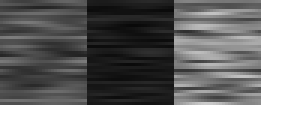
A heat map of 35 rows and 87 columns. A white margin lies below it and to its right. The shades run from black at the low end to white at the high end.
The table splits into one row of 3 panels. Panel 1,1: low, streaked across. Panel 1,2: very low, streaked across, faint in contrast. Panel 1,3: middling, streaked across, strong in contrast.
